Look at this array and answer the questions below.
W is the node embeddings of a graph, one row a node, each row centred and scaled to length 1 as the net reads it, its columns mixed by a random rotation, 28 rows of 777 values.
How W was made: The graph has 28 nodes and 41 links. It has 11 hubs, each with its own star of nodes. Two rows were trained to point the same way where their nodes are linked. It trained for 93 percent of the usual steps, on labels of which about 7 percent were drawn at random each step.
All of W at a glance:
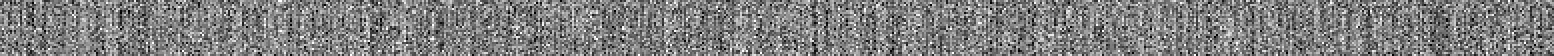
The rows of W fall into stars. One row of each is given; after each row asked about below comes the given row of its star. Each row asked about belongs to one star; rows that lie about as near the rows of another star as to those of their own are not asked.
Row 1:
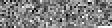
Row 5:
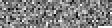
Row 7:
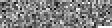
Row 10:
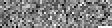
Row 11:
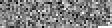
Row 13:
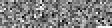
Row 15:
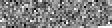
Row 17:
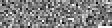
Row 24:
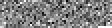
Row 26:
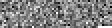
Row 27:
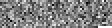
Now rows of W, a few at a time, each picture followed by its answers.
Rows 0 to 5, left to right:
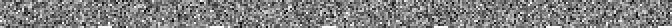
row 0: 15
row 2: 11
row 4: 10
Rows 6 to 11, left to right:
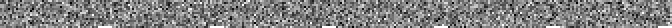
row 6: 5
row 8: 26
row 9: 17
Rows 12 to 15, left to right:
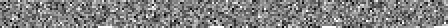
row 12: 7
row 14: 13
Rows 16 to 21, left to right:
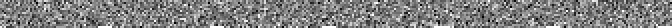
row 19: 5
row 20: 24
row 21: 24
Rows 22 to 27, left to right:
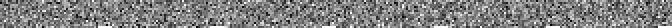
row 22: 11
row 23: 13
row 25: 1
